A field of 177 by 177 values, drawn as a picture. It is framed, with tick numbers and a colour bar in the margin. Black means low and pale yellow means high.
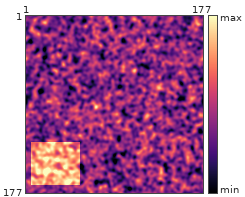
An odd patch, higher than its surroundings, sits in the bottom left. Overall the values sit about 40% of the way up the scale. Neither half mirrors the other. There are no regular stripes. The bottom left is the ninth with the highest average.
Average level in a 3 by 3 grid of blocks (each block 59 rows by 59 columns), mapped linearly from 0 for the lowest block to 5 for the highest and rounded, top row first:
010
011
501
